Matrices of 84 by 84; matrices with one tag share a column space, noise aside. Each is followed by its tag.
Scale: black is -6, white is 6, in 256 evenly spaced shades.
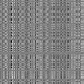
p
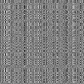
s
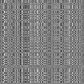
s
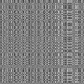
s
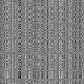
p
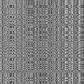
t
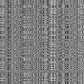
t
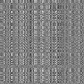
s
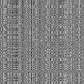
t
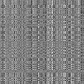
t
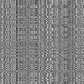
t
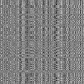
t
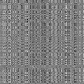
s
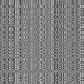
t
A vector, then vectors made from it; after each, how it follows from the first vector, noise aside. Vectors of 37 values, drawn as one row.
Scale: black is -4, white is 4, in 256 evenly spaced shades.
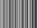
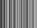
reversed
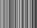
copied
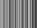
copied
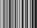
scaled up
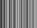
reversed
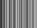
reversed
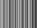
copied
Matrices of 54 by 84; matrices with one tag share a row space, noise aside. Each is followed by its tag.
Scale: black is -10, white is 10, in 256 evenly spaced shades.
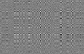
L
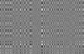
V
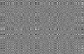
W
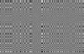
V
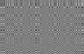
W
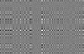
V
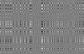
V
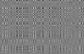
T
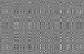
L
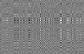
L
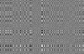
V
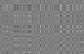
L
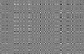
L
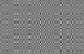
L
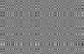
W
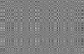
W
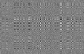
L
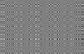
W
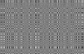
W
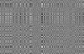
V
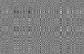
L
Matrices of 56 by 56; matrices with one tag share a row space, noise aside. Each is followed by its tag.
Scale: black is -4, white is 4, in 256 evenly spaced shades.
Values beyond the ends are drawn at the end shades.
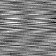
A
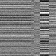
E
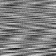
A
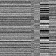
E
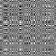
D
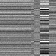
E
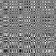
D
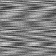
A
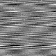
A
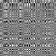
D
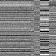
E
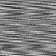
A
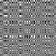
D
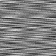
A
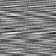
A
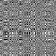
D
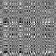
D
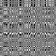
D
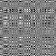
D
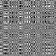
D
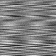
A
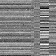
E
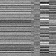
E
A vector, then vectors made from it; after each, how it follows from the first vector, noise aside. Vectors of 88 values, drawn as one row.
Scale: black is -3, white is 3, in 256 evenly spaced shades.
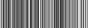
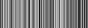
negated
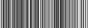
copied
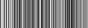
wrapped around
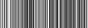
reversed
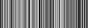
negated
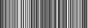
wrapped around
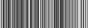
copied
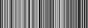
negated
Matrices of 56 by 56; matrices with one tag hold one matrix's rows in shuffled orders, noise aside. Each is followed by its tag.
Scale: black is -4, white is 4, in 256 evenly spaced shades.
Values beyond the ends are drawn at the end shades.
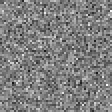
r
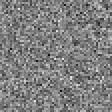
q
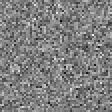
q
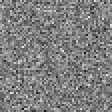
r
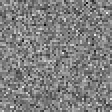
r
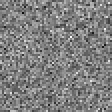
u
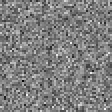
u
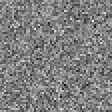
q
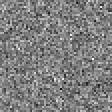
q
